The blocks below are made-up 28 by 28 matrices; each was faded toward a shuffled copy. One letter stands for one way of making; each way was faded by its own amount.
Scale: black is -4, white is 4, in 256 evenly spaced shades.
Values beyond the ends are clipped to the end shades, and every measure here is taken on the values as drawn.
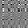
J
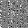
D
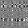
J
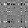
J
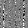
D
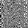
D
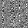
D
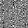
D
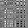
J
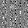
D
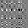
J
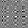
J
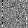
D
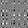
J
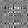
J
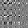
J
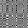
J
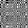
J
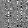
D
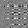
J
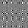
J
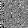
D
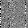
D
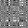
J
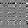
J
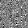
D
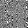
D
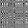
J
